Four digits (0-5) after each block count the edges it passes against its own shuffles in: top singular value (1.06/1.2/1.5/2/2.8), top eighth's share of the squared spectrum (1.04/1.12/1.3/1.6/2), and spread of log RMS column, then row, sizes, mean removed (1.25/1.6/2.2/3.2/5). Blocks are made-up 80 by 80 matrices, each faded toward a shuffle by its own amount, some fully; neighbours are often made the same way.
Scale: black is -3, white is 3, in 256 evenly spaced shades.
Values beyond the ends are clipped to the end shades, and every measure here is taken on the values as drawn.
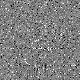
3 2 1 1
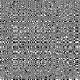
5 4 3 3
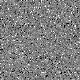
3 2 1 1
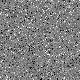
0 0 0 0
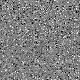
3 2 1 1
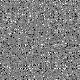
3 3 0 2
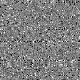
4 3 1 2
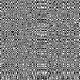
5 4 3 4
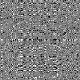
5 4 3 3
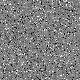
1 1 0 0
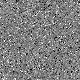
1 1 0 0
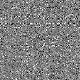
3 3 1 2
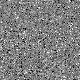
2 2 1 1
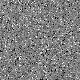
1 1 0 0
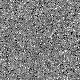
0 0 0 0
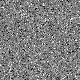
0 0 0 0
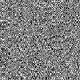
4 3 2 2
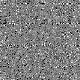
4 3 1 2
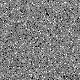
3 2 0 1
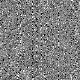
1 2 3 0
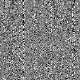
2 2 3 0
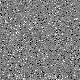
3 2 1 0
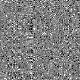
4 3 2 2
